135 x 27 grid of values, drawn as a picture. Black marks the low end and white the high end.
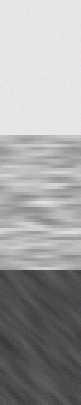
The table splits into 3 rows of 1 panel. Panel 1,1: very high, flat. Panel 2,1: high, streaked across. Panel 3,1: low, slanting down to the right, faint in contrast.
